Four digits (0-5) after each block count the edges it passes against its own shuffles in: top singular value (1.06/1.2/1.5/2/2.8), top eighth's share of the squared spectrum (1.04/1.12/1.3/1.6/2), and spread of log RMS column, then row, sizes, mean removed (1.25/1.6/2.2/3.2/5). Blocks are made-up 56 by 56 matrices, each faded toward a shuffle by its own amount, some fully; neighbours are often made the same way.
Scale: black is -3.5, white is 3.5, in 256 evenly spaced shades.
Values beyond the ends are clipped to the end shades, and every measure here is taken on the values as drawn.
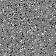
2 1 0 0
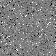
1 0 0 0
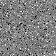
1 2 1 1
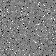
1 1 0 0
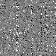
2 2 2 0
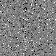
1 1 1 0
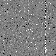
3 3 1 0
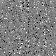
1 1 1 0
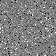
0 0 0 0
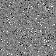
1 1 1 0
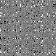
3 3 3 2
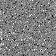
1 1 0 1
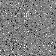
2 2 1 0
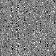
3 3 2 1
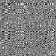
4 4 2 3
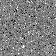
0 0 0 0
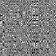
4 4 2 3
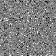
3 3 1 1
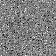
2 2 0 0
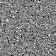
2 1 0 0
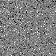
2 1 0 0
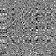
4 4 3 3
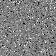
0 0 0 0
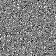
0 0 0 0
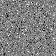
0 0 0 0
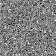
0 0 0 0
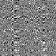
4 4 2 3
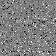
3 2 0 1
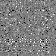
3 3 1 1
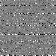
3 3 0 3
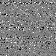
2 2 0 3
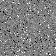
0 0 0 0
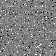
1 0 0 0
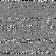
2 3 0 4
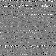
2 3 0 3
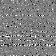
2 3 0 3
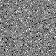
2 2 0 0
